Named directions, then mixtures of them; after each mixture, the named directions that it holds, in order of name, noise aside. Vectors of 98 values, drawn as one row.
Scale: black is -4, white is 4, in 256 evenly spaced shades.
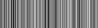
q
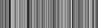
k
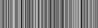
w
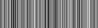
q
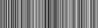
q, w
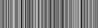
w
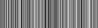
q, w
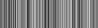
k, q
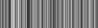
k, w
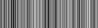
q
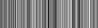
k, q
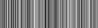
q, w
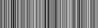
q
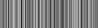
w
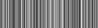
w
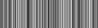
k, q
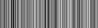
q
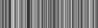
k, w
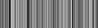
k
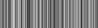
k, w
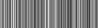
q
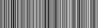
q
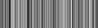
k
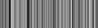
k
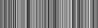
k, q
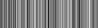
k, q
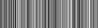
k, q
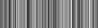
k, q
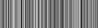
w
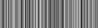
w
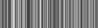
k, w
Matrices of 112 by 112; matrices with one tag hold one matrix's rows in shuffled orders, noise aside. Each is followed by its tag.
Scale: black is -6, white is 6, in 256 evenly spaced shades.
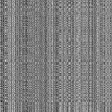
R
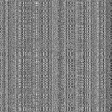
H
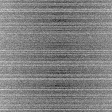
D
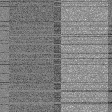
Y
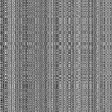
R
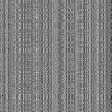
H
